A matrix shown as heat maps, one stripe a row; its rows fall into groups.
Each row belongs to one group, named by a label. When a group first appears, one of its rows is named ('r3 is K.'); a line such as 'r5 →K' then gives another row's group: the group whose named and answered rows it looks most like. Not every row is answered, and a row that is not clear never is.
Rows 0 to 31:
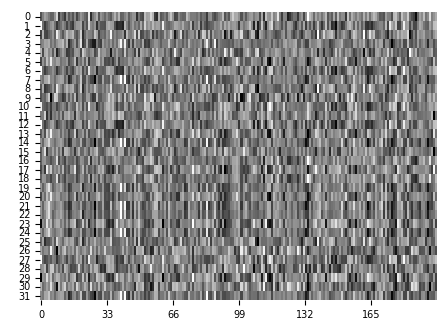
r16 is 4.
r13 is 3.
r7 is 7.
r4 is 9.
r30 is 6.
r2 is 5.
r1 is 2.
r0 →4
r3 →7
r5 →3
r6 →2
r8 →5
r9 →4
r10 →2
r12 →2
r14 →7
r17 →3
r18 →4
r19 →7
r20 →3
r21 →7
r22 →7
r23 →3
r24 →7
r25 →5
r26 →6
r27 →2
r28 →2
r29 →3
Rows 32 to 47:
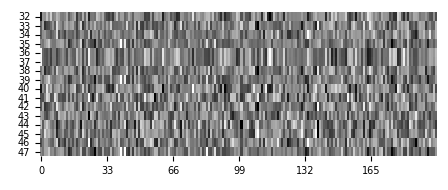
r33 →5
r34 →4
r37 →2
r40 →3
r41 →4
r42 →5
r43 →6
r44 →9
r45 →9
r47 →7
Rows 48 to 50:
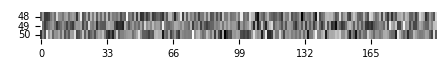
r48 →5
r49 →2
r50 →3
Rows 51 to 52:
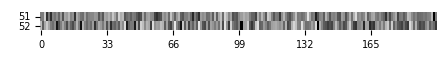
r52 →9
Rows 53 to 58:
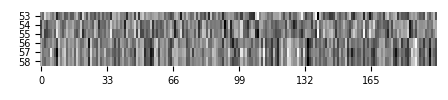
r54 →5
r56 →6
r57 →6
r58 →6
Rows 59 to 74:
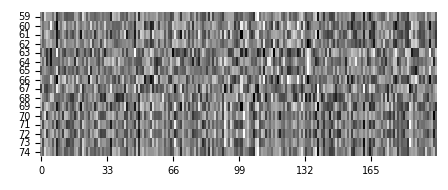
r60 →6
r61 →9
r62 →6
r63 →4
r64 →2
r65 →4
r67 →5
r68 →2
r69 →9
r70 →2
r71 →9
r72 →2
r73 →9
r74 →9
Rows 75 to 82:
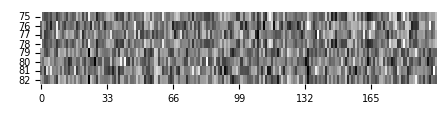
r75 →2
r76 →4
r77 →5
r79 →6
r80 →7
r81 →3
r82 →6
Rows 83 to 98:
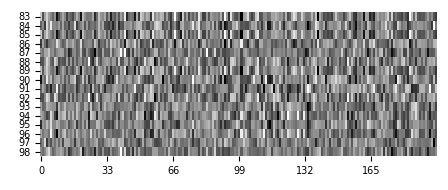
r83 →9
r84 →3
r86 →5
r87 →7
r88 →4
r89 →9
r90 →3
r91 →4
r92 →4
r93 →6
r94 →6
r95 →3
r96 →6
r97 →2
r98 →7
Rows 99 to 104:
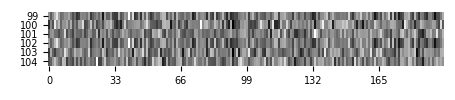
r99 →7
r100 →3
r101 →4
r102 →7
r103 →5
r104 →4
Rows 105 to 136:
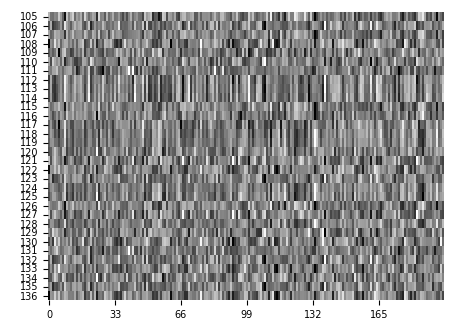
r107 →6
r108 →3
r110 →9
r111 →7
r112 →5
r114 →5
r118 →4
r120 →4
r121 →9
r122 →3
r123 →5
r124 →4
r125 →4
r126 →6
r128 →4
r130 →3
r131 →7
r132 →5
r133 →3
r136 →3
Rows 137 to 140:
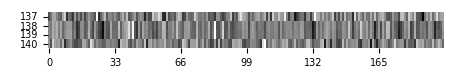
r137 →4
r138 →7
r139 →7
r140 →9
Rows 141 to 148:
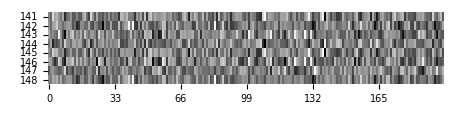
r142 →7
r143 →6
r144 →5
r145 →9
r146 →6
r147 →4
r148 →7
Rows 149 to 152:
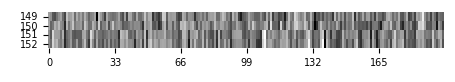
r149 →6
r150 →6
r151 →9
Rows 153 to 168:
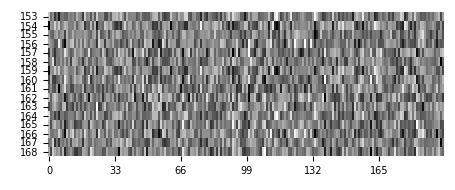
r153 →2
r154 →3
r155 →6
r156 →6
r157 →5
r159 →3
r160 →5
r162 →9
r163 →4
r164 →2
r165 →9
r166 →6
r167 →2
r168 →9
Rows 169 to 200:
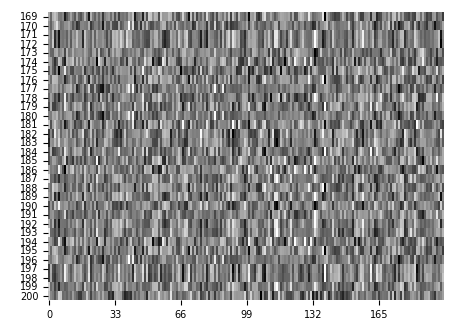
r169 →9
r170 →7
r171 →2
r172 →2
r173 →6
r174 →6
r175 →4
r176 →9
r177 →7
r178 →4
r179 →5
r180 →7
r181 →9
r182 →3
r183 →3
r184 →5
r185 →4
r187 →2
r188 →9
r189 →2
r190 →3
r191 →4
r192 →2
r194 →6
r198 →5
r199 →2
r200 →2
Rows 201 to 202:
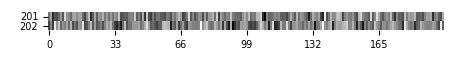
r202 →3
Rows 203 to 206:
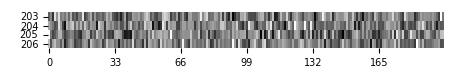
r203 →3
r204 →6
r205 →2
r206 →9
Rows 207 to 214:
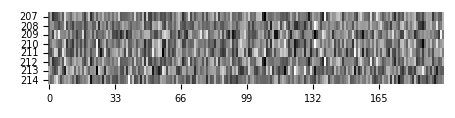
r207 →5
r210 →4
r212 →5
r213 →6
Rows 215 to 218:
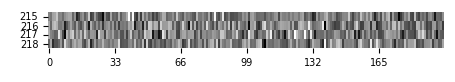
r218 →5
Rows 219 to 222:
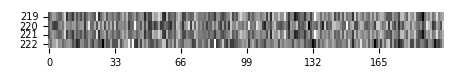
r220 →5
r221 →4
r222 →7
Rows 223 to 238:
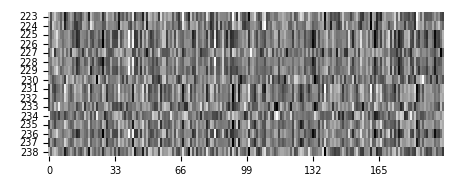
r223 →9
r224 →9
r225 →7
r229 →7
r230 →6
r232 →5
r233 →3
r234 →2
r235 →5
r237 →5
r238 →9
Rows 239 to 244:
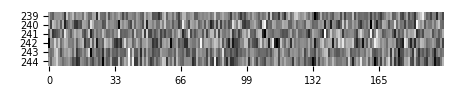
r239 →6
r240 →9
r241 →5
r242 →3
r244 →7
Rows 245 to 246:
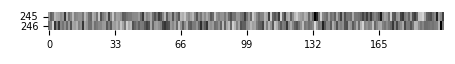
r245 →6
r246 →2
